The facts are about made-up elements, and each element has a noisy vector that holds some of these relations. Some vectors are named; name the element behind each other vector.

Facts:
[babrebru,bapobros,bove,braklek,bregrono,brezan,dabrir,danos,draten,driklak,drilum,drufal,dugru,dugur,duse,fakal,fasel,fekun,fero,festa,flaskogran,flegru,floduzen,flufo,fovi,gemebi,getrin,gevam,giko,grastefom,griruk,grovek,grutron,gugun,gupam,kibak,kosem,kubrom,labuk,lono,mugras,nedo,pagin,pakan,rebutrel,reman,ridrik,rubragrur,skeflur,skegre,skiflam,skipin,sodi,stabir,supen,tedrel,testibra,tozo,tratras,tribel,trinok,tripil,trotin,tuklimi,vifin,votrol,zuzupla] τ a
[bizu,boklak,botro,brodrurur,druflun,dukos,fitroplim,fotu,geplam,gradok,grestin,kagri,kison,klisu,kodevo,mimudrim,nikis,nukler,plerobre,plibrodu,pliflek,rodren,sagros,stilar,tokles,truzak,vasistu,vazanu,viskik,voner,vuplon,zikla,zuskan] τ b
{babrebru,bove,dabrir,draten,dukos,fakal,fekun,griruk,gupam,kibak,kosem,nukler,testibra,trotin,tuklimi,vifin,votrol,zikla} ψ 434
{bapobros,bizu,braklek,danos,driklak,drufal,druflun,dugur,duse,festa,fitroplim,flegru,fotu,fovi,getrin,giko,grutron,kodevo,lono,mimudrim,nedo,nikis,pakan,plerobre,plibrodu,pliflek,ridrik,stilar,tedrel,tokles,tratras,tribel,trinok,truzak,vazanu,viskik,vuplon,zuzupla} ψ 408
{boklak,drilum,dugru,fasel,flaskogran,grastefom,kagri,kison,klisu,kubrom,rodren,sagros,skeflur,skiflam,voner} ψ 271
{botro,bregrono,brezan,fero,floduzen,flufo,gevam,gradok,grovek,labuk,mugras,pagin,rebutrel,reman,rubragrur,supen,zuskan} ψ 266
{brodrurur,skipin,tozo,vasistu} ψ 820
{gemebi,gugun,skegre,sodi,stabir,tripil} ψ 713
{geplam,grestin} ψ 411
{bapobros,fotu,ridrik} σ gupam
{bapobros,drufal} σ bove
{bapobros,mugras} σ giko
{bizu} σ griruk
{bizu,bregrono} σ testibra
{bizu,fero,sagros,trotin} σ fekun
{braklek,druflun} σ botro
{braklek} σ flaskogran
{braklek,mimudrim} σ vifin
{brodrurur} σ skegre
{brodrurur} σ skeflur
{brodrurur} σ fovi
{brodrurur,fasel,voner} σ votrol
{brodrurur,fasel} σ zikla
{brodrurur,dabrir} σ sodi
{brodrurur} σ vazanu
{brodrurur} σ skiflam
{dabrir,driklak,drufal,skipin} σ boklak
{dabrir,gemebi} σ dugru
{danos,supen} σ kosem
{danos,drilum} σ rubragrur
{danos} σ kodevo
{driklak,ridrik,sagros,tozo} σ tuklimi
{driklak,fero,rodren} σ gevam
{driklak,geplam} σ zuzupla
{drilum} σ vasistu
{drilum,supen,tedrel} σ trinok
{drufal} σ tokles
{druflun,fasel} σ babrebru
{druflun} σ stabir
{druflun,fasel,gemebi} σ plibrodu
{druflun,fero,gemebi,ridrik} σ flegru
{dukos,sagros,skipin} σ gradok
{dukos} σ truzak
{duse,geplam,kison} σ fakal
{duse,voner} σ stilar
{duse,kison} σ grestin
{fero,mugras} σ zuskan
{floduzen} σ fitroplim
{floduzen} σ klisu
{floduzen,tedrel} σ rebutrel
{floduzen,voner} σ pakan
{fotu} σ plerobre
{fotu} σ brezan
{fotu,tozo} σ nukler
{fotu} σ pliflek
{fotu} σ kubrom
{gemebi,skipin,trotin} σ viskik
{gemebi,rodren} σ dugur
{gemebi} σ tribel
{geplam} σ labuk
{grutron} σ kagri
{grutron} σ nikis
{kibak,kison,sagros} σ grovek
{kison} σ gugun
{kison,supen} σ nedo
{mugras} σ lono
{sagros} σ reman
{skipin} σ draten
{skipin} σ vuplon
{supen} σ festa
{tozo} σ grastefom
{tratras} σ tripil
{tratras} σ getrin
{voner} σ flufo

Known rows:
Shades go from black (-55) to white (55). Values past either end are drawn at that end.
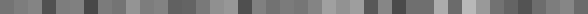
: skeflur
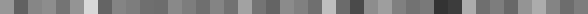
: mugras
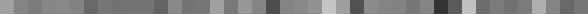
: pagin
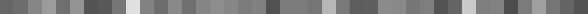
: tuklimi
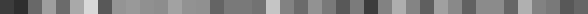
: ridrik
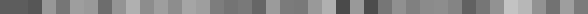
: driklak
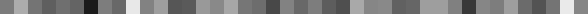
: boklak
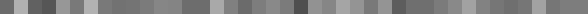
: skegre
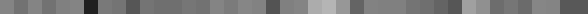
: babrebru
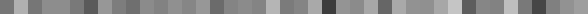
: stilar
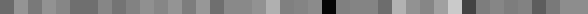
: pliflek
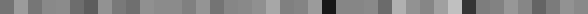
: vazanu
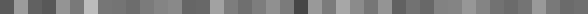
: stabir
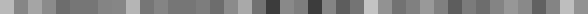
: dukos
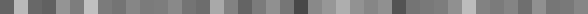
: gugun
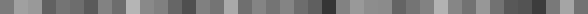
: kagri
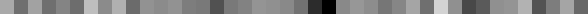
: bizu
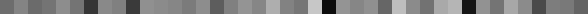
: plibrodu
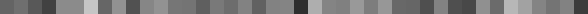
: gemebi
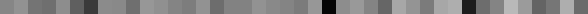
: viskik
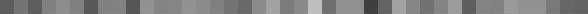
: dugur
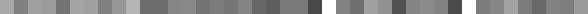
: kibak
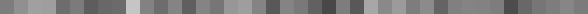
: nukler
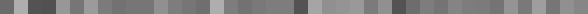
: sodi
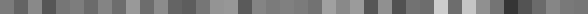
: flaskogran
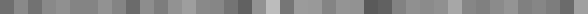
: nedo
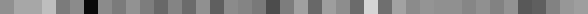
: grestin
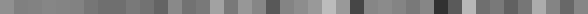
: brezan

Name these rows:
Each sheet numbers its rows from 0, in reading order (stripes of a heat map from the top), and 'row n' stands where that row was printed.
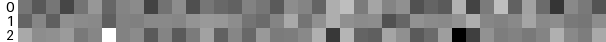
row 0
fasel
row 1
zuzupla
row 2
supen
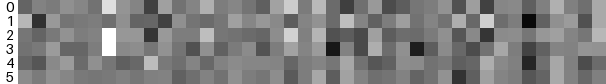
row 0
trinok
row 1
vifin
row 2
tedrel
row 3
drilum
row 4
gupam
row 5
kosem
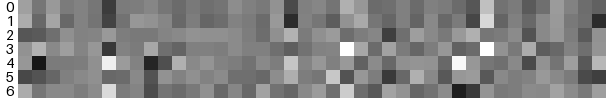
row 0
griruk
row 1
fekun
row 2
giko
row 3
fakal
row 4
braklek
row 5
flegru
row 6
floduzen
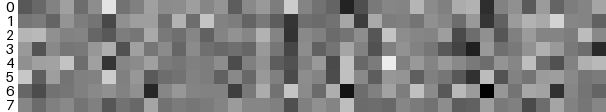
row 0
fotu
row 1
skipin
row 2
gradok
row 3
fero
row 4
geplam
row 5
bregrono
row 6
druflun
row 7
bove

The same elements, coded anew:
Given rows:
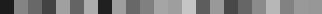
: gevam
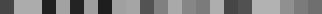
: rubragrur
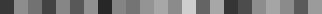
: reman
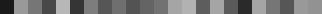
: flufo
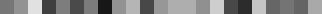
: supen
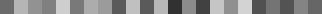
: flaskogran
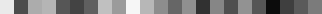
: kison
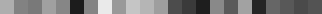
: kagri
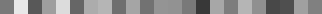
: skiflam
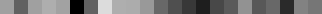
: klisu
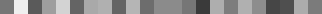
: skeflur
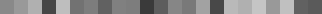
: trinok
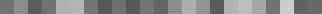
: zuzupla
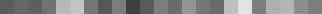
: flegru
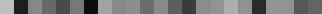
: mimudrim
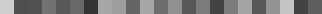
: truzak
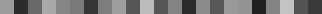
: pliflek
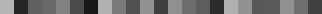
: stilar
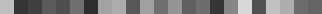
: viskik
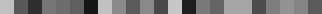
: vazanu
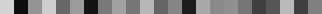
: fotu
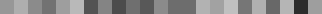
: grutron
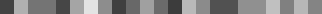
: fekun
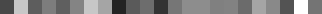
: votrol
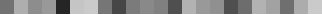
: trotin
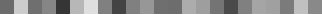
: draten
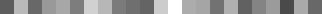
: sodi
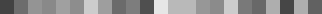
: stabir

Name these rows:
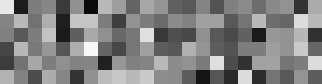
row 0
bizu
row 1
dabrir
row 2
nukler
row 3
tuklimi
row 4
mugras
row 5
boklak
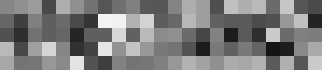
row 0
nedo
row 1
grestin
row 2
zuskan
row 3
voner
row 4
driklak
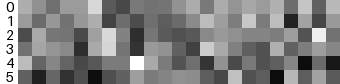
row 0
drufal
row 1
duse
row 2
babrebru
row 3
kibak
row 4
vasistu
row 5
botro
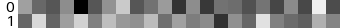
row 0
zikla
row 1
dugru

